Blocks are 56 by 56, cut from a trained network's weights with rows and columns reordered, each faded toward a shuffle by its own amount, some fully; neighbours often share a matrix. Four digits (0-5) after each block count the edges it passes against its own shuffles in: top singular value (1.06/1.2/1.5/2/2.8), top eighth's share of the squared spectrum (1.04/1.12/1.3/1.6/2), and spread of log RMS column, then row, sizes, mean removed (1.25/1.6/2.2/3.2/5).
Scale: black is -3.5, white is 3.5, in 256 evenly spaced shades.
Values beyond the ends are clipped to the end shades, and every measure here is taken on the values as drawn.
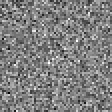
0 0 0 0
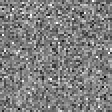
2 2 0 1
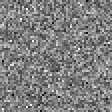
0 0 1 0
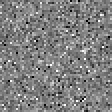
0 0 0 0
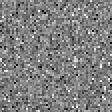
1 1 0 0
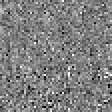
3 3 1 2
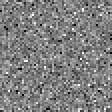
0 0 0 0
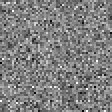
2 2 0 1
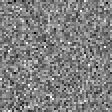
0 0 0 0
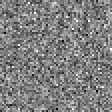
1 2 0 0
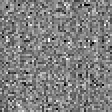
2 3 1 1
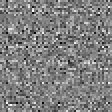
4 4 1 3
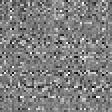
4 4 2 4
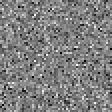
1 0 0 0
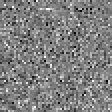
2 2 0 2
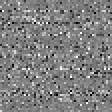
3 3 0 3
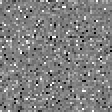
2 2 0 1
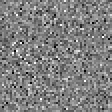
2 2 0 0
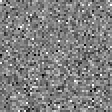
2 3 1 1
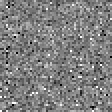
1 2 1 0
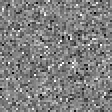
0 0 0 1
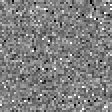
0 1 0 0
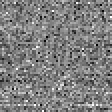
3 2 0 1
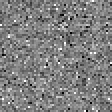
1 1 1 0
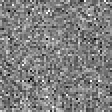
2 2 0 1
